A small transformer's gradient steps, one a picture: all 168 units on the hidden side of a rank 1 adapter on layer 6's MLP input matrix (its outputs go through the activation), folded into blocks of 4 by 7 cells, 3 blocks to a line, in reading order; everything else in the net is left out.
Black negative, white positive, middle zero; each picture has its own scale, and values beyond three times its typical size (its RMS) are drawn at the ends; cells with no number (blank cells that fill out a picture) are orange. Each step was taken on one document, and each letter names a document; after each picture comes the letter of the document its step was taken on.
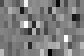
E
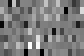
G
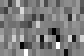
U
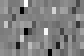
E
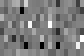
U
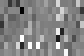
G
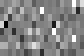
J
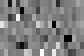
J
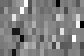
E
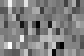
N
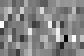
J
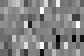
U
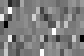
J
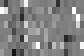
E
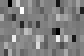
G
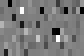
G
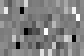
E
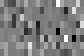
N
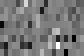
U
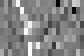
N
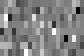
J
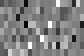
N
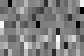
U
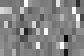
E
